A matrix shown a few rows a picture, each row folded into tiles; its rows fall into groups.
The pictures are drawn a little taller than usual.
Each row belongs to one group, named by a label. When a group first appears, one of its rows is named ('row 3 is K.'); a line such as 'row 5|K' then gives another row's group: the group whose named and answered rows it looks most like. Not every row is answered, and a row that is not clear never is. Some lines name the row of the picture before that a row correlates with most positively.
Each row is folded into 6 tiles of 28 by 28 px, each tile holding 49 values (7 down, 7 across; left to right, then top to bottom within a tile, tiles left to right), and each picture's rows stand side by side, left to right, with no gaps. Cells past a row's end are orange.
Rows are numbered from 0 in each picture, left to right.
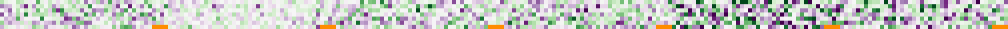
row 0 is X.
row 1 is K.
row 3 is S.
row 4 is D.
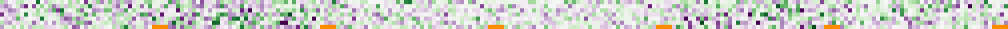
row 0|X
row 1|S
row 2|D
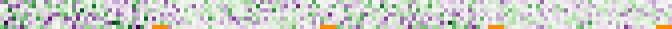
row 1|X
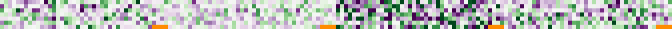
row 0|S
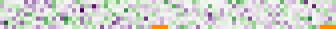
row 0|S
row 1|D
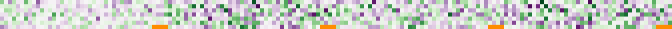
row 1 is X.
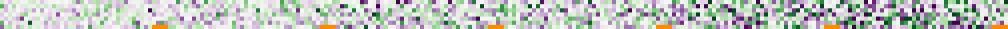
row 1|K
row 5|S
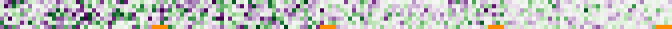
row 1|S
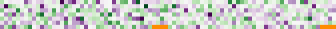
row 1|D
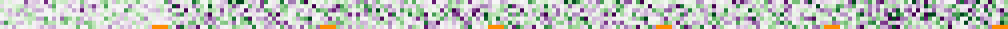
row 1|D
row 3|D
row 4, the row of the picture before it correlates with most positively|0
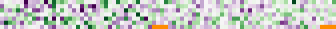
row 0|S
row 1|S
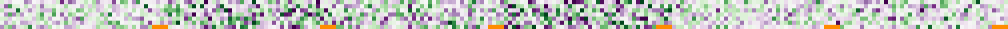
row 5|S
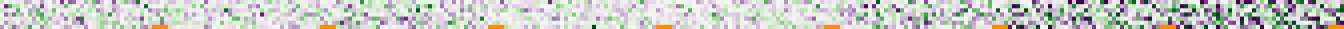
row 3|S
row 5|X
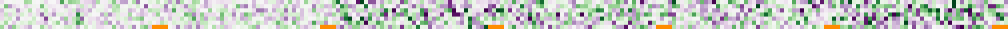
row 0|D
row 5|K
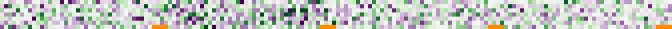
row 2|X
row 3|D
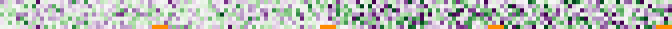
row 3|D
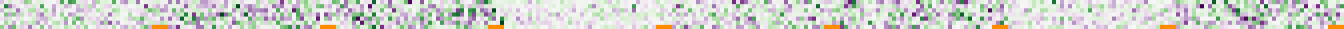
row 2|X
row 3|K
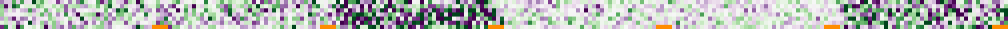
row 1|X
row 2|X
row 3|S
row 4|S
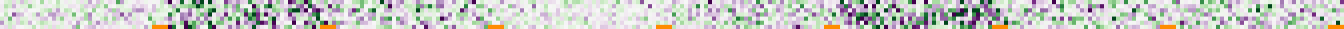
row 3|D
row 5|X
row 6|S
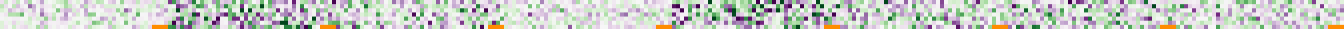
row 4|X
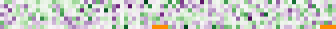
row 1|K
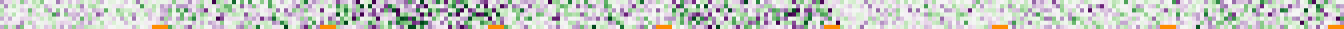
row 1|S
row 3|S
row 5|K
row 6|S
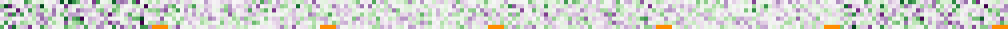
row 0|D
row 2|X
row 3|D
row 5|D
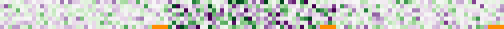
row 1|D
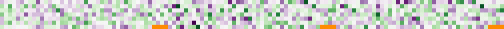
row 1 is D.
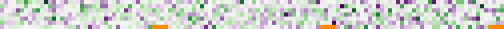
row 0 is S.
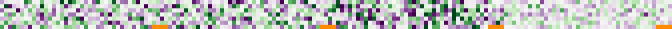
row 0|D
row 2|K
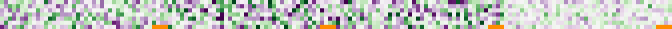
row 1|S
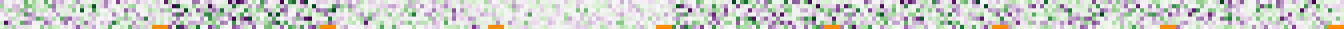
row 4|D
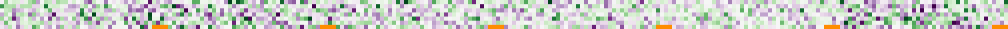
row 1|D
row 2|D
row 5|S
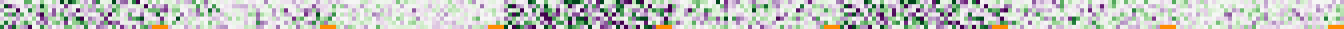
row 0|D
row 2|D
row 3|D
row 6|S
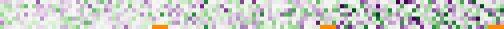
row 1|X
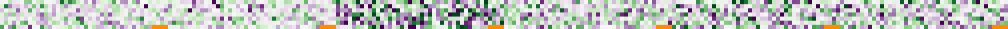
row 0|D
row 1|S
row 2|X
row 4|D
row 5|D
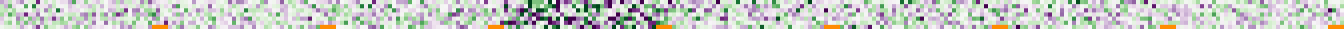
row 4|S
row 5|D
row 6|D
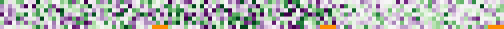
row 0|X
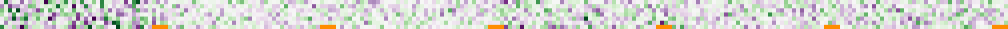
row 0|S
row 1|D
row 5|X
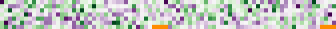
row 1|X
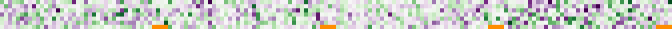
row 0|X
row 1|K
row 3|S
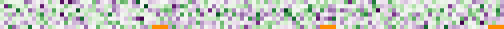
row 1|K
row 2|K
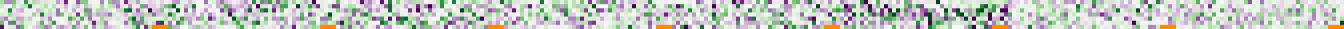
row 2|S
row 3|X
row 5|K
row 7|X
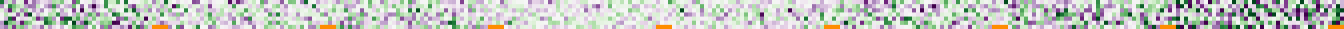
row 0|S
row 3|S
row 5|S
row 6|K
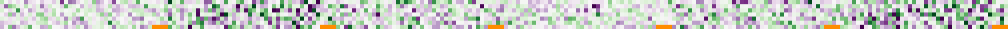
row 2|D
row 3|S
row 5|K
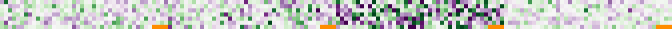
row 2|X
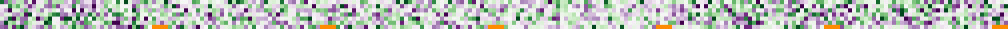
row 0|S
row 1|D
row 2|D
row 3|S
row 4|X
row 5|X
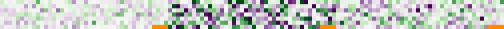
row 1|D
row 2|S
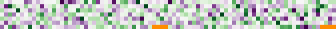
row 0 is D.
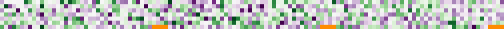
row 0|D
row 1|S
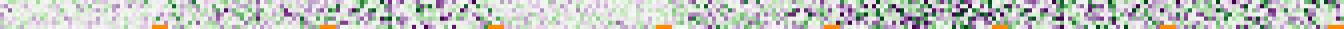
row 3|S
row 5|X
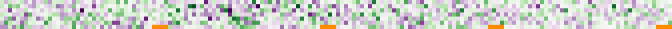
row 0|S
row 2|X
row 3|X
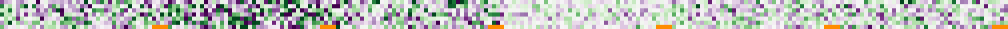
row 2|K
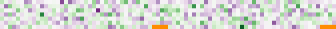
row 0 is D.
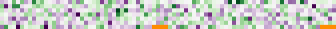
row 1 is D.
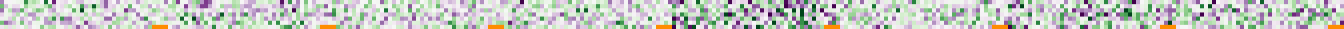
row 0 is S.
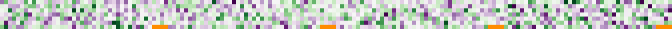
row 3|D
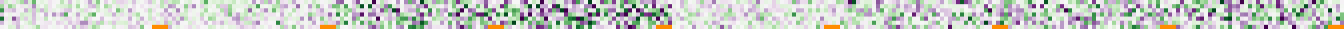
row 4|K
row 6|X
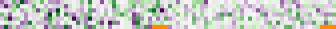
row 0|K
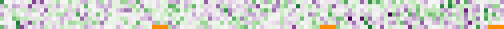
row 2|K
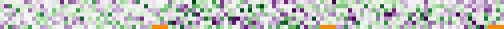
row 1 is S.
